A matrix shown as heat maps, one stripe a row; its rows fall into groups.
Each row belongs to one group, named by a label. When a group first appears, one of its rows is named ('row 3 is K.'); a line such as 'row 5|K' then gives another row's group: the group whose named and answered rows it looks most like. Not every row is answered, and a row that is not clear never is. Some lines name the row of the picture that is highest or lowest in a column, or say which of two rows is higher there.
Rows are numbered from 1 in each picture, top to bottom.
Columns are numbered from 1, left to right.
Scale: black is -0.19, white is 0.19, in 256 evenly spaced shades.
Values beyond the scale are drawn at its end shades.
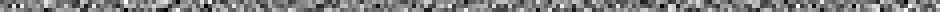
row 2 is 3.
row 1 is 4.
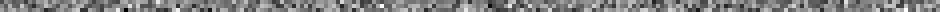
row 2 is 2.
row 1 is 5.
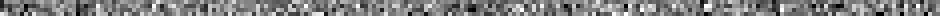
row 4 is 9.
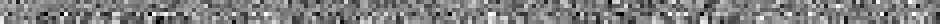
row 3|9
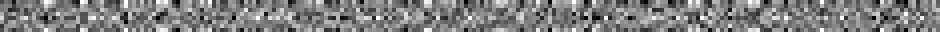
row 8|4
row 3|5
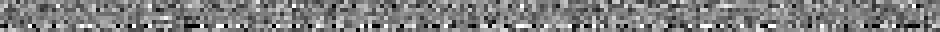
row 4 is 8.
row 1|3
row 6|9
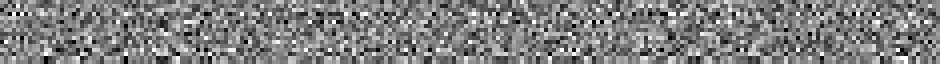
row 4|3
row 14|4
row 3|5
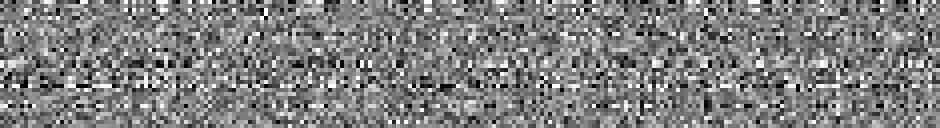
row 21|5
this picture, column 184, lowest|17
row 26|2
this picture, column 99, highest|10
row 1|4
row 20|8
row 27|9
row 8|5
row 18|5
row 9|3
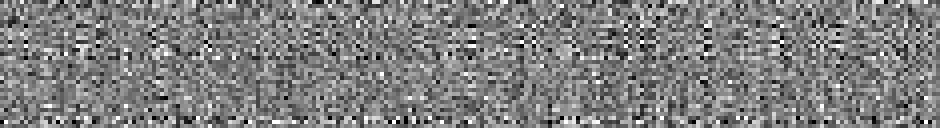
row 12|2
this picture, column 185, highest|30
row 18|4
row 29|4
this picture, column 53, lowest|12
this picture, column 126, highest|1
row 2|3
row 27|4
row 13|4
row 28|8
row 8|2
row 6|5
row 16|2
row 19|2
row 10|2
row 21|5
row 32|4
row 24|2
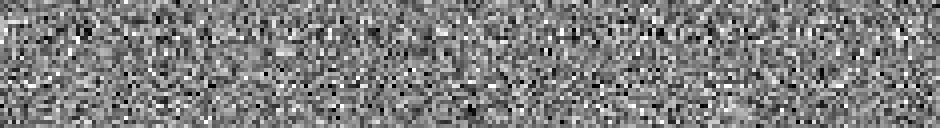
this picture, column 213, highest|18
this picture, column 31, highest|27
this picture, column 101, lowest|24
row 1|4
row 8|3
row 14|8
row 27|5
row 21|2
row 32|5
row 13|8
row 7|9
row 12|2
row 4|9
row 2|5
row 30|4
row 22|2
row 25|9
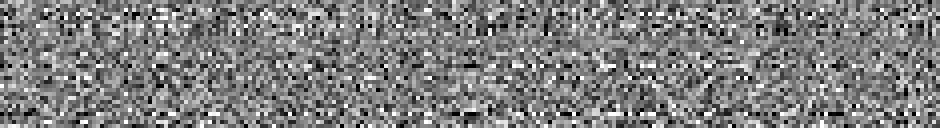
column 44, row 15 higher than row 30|No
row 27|3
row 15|5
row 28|2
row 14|4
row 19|2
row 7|5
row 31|4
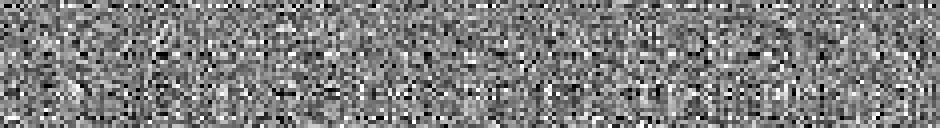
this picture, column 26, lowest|30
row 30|5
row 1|9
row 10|5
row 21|8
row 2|8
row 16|2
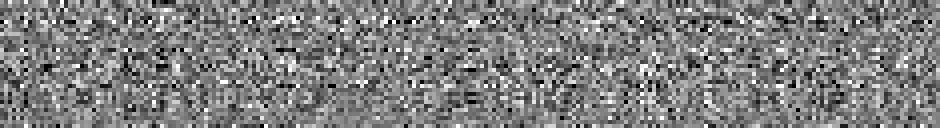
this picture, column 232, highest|6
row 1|9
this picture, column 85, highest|13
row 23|3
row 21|8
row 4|5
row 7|2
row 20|9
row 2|9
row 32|4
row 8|5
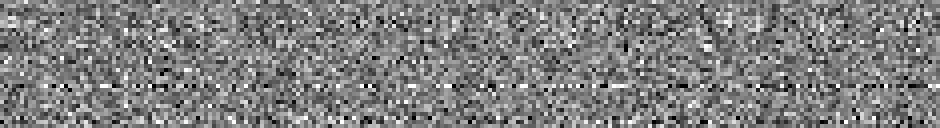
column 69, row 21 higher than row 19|No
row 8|4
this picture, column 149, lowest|18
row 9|3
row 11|8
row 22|9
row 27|4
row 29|8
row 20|4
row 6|2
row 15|9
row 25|3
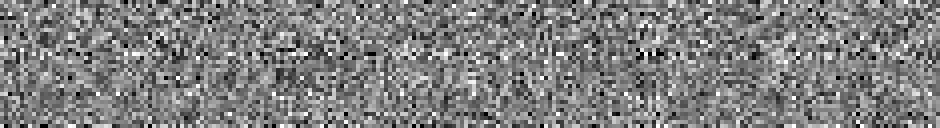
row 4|2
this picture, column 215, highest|31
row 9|8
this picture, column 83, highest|14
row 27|8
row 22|3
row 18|8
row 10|8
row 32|8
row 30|9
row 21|2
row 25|8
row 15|3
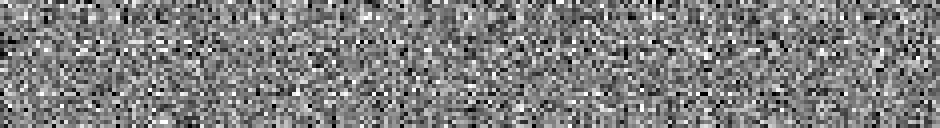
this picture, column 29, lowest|24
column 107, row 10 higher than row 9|Yes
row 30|9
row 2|9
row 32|9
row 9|5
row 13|4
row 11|5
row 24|5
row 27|9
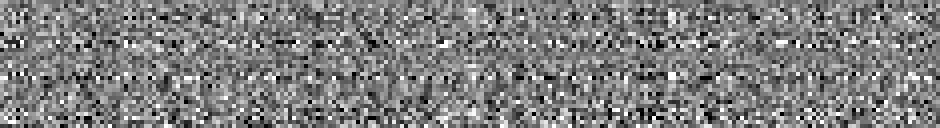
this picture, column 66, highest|5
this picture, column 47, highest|20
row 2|9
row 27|5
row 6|3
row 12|3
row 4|3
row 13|5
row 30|3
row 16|5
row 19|3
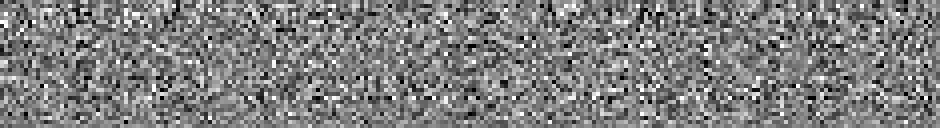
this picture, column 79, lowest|25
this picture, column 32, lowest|31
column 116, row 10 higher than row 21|No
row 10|2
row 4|3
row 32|5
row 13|5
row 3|4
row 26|3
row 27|9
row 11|9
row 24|4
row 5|3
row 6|9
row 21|9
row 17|9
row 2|8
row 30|4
